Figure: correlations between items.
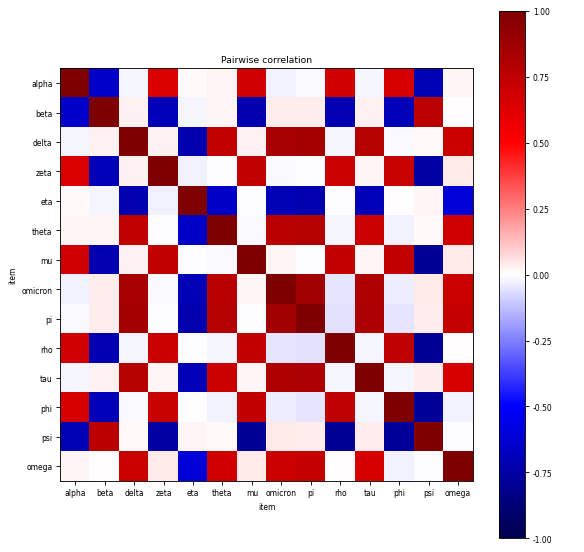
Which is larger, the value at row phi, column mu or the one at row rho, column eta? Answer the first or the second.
the first
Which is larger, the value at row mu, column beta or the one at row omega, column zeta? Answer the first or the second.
the second
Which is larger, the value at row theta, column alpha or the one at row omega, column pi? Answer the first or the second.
the second
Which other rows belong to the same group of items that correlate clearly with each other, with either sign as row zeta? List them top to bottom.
alpha, beta, mu, rho, phi, psi
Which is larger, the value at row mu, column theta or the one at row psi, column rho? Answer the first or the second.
the first
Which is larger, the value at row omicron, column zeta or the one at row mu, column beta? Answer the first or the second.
the first
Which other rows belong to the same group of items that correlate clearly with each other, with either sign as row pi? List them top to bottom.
delta, eta, theta, omicron, tau, omega
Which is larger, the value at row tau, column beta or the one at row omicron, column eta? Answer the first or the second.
the first
